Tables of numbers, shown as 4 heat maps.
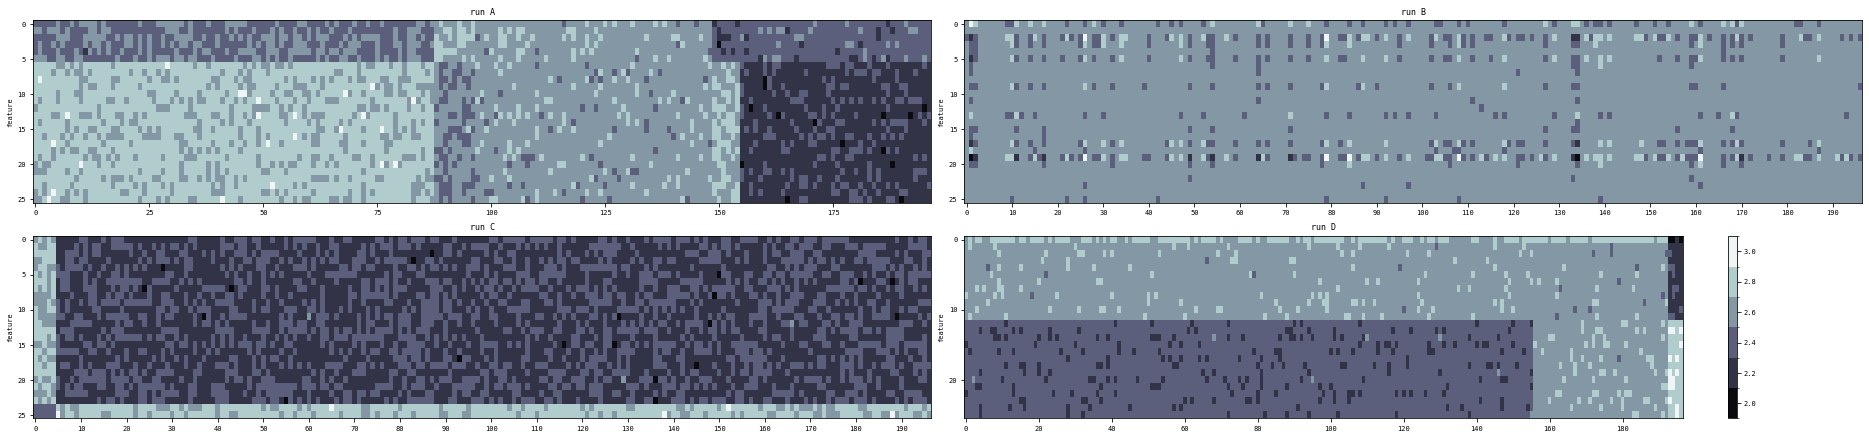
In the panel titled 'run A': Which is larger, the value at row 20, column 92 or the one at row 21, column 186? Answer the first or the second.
the first
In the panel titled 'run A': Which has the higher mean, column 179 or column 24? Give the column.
24
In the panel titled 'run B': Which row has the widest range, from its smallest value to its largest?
19
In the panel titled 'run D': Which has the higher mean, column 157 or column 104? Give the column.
157
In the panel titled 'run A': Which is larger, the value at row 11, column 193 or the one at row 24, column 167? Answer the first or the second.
the first
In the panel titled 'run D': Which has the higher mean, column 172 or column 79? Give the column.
172
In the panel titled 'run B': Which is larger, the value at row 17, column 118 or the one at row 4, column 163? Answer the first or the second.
the first
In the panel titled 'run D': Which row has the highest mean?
0
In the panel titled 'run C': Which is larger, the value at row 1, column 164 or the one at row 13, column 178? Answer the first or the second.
the second
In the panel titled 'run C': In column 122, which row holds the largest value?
25
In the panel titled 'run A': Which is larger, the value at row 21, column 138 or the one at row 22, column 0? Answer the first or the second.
the second
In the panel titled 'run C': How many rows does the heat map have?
26
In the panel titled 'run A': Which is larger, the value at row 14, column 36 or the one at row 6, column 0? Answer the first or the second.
the second
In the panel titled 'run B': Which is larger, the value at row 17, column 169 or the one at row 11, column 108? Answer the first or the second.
the first
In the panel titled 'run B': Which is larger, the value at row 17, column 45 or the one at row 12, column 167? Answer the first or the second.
the first
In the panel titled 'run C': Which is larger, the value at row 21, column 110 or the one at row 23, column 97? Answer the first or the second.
the second
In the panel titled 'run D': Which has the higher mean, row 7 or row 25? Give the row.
7
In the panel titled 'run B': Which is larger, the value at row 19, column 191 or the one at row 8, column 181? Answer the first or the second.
the first
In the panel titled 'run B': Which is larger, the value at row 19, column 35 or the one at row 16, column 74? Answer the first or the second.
the first
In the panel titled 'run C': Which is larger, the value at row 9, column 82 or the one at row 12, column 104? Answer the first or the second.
the first
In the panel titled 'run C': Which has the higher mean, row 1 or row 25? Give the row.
25
